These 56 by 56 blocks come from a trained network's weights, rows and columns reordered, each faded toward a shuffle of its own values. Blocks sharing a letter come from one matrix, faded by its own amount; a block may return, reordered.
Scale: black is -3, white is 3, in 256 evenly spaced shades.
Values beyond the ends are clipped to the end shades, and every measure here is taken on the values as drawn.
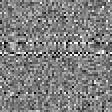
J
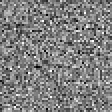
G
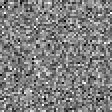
G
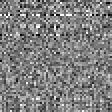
J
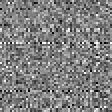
J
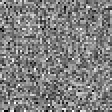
G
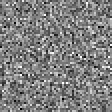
G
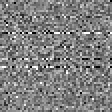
J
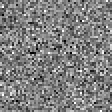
G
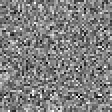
G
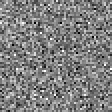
G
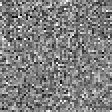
G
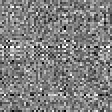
J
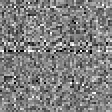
J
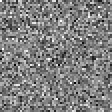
G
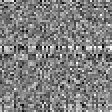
J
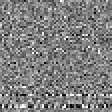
J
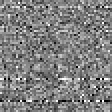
J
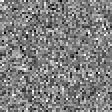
G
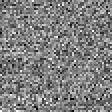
G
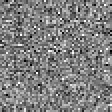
G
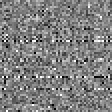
J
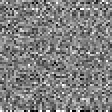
J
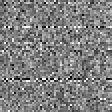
J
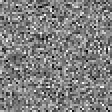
G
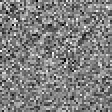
G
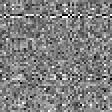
J
